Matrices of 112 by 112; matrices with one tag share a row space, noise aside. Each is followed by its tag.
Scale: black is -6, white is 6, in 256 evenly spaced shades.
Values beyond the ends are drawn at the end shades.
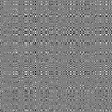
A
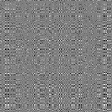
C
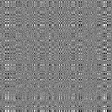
C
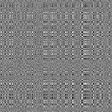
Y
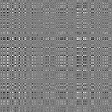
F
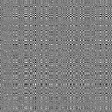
A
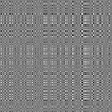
Y
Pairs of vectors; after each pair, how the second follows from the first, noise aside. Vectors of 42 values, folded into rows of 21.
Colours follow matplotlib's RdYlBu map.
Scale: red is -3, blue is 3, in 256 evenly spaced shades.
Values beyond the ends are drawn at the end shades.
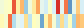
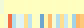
partly zeroed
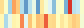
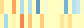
partly zeroed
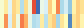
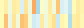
shrunk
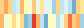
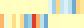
partly zeroed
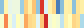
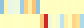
partly zeroed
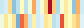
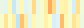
shrunk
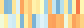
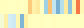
partly zeroed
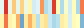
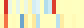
partly zeroed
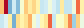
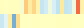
partly zeroed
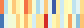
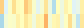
shrunk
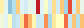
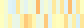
shrunk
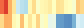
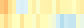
shrunk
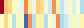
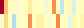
partly zeroed
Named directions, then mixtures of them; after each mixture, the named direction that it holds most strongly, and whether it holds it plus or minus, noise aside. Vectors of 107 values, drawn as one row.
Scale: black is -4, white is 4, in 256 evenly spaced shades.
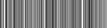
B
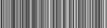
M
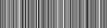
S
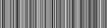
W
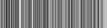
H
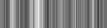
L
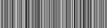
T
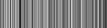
H, minus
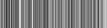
H, plus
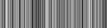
B, minus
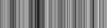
L, minus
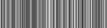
M, plus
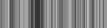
L, minus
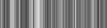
L, plus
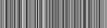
S, minus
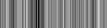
L, minus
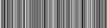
B, minus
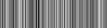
S, plus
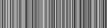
T, plus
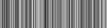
H, plus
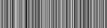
T, plus
